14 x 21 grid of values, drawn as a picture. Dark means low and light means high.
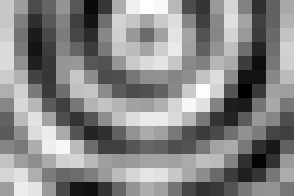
Odd rows or columns: none. Ninth with the highest average: top middle. Slope: none. Rings: centred on the top middle.
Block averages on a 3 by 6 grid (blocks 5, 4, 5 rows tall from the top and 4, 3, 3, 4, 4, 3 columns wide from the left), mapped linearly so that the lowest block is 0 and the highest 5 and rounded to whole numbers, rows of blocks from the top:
104531 / 323412 / 522310
